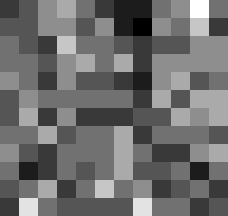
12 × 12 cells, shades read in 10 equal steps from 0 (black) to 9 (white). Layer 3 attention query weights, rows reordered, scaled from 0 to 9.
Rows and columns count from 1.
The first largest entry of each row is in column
11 11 4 5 10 9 2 3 7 7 6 2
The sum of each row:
46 43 45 54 43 51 45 48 47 39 46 47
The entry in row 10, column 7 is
6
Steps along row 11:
up up down up up down up down up up down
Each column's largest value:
5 8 6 7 6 7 6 8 6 6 9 6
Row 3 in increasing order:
2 2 3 3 3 3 4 4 4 5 5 7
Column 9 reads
4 5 3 5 5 6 3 4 2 3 2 4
